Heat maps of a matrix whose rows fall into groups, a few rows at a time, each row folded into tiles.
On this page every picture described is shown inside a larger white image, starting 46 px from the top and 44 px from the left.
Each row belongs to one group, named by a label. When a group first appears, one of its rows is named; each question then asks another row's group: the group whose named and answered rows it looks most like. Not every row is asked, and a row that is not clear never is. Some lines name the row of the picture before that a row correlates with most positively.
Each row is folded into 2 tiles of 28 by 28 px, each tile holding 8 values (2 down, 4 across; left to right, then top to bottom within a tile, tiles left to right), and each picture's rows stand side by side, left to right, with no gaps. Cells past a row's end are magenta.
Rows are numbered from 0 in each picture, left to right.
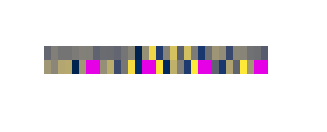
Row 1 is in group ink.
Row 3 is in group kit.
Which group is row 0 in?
kit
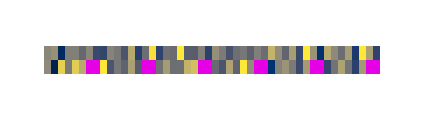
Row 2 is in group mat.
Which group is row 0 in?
kit
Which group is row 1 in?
ink
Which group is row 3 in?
kit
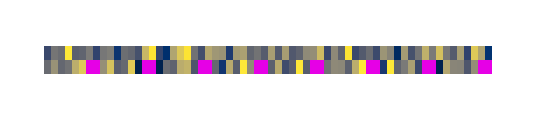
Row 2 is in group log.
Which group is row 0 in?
mat
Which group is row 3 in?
kit
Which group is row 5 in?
mat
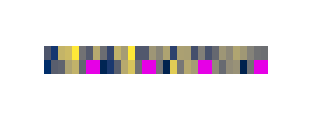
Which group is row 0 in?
log
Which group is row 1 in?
log
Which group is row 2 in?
kit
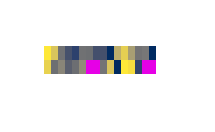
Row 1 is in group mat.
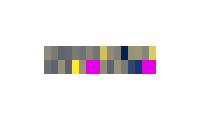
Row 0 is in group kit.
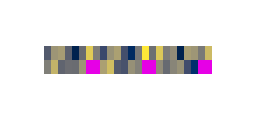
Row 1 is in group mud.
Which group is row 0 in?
mud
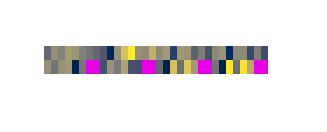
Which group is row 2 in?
kit
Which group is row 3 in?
kit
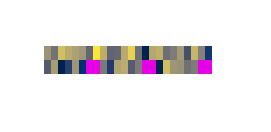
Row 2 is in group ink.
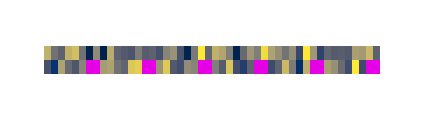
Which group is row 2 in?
mud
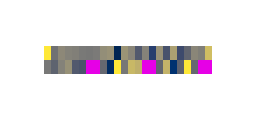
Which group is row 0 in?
log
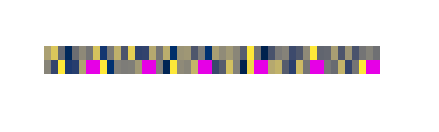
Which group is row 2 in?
kit
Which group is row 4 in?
mud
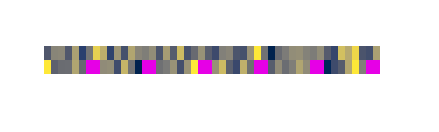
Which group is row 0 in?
ink
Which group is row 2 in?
mat
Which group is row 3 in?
mud
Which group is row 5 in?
log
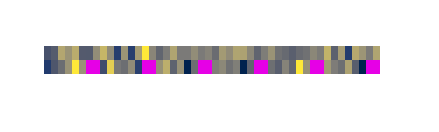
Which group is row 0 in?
log
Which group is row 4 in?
kit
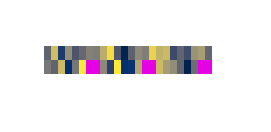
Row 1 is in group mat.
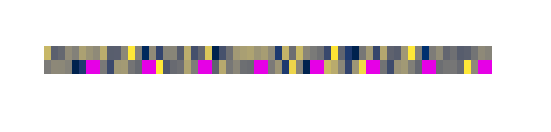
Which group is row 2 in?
ink
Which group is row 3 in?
log
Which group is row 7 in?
kit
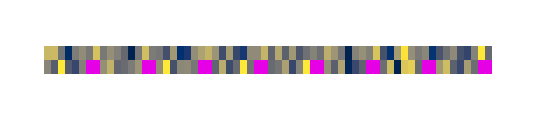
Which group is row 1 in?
mud
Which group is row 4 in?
mat
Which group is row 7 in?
mud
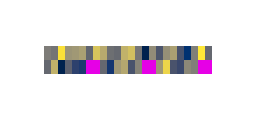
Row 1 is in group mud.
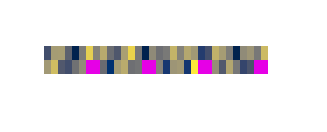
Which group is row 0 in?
mud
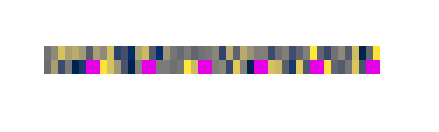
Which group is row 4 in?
mud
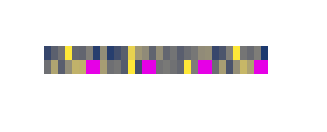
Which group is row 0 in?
mat
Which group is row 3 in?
mat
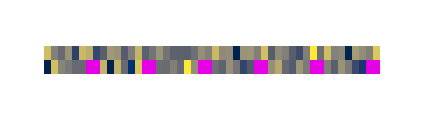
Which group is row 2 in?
kit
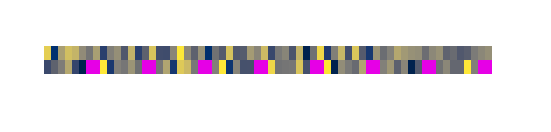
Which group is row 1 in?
ink
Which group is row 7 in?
kit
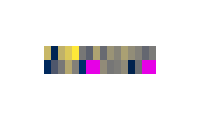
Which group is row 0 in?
log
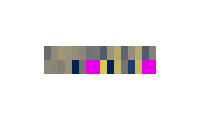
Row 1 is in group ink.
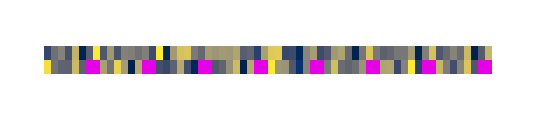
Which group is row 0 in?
ink
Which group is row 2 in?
log
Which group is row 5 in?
mud
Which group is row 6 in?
ink
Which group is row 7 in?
ink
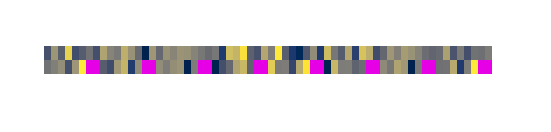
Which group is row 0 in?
mat
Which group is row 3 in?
log
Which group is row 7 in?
mat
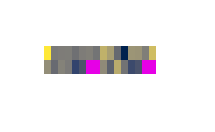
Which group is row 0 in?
log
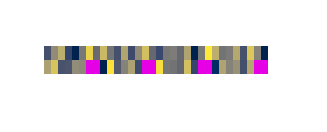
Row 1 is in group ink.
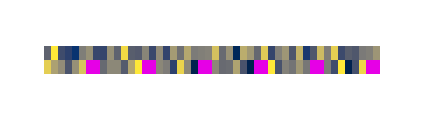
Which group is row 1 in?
mat
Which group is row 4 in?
ink
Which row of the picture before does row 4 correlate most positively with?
2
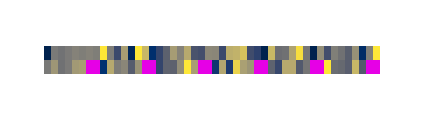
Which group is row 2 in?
log
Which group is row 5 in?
ink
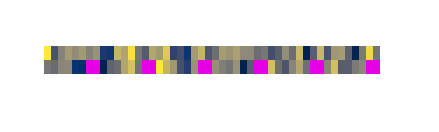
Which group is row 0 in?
log
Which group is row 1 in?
log
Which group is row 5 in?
mud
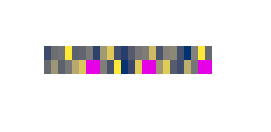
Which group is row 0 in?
mat
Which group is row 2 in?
mud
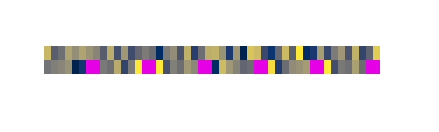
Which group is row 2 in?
ink
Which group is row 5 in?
ink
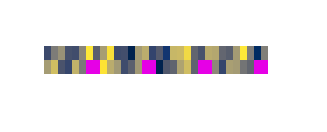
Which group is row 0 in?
mud
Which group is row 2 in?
log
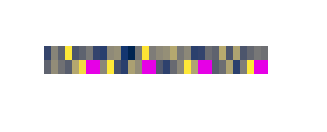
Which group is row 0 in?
mat
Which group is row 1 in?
mud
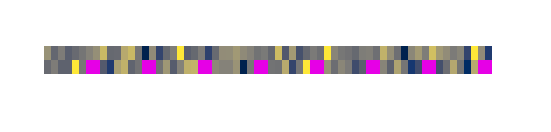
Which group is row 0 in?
kit
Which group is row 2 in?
mat
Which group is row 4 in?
mat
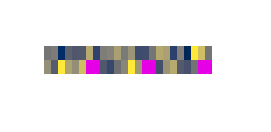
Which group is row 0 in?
kit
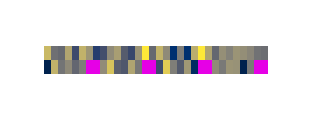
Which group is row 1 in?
mud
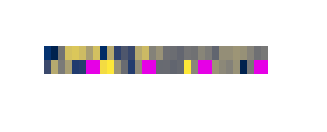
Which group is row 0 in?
log
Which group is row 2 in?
kit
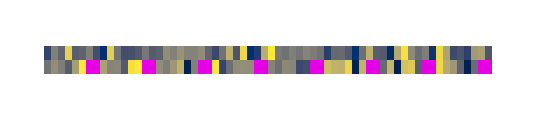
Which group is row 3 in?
ink
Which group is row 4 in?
log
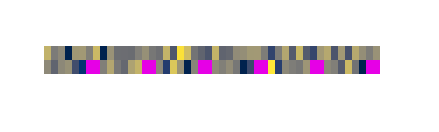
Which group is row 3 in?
log
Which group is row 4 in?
ink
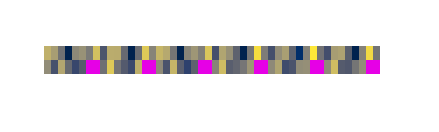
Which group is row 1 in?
mud
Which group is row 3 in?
mud
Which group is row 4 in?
mud
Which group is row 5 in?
mud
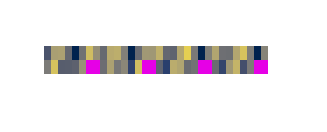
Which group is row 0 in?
mud
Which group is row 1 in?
mud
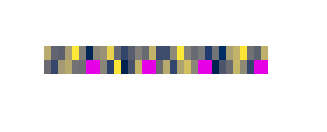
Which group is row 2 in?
mat
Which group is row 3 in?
log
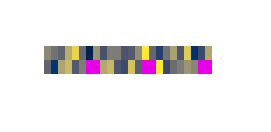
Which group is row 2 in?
ink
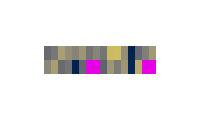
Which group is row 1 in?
mud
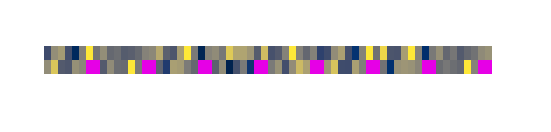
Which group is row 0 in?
mud
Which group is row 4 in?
mat
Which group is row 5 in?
mud
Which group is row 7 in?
kit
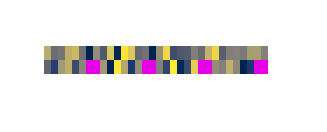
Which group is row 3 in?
log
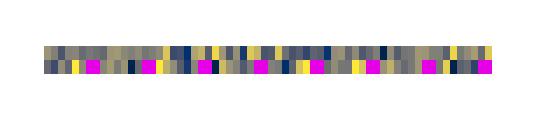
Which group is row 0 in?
kit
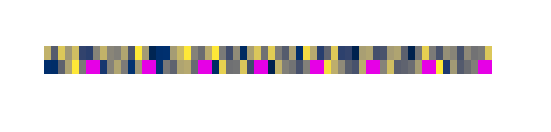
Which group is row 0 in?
log
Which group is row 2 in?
log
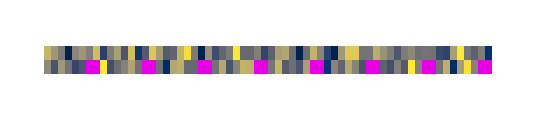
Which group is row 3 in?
mat
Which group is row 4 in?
mud
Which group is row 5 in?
log
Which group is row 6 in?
kit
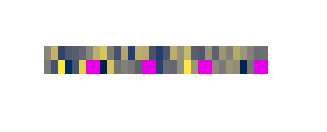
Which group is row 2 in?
log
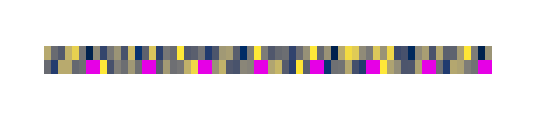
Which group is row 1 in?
ink
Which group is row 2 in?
mat
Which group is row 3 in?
mud
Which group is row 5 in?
log
